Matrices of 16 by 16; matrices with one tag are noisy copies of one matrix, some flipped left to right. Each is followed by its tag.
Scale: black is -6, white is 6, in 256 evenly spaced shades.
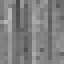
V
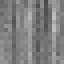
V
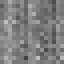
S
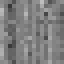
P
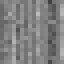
P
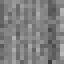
P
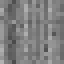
P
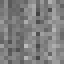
S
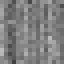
P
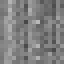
S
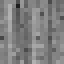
V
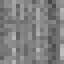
P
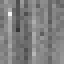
V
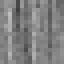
V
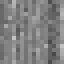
P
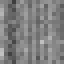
P
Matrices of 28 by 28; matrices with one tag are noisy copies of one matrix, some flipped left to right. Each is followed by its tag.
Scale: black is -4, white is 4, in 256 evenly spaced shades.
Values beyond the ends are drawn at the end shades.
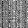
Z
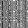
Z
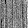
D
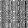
Z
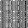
Z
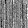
D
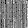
D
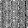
Z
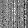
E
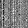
E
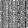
Z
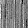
D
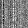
E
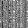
Z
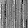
D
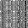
Z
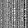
E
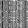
Z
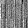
D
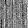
D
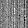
E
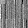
D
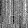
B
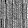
D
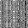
Z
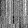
B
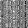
Z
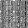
Z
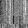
B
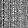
E
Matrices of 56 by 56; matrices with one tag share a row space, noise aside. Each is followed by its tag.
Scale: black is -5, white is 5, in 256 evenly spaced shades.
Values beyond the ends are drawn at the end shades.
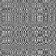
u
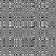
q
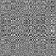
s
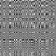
q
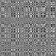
s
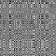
q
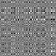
s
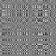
u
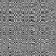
q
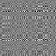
u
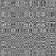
s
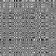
q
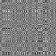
u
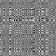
q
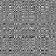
q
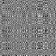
u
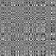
s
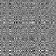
q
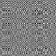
u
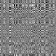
q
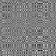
u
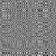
u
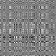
q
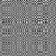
u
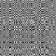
q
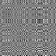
u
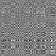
s
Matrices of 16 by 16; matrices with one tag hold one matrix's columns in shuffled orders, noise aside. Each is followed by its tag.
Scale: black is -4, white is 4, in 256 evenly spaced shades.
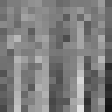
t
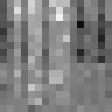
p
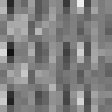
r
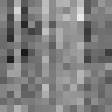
p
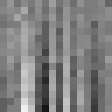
t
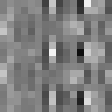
r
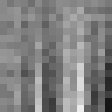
t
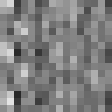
r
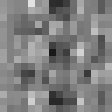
r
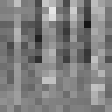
p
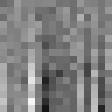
t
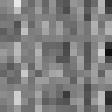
r
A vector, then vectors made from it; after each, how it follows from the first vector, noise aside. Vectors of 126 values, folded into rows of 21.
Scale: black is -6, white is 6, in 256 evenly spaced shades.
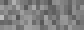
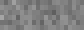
shrunk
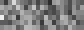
scaled up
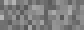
sign-scrambled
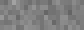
shrunk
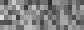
scaled up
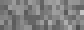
reversed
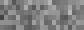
negated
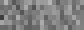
negated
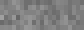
shrunk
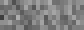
negated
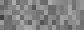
sign-scrambled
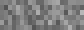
reversed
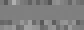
partly zeroed
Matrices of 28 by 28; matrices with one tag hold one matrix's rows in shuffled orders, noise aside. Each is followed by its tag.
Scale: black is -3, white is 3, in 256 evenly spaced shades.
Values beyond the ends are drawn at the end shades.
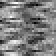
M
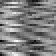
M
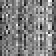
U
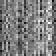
U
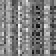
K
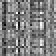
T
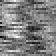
M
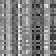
K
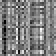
T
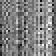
U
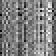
U
